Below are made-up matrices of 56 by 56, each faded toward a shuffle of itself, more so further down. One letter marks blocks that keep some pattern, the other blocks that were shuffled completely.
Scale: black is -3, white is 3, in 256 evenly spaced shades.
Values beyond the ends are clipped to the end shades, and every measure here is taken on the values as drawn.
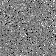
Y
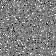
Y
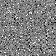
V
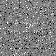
V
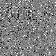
V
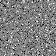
Y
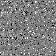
V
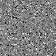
V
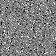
Y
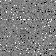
V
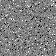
Y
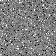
Y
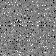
V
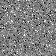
Y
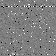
V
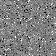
V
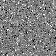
Y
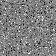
Y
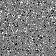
Y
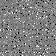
V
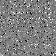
V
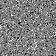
Y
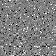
V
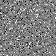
V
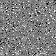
V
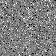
Y
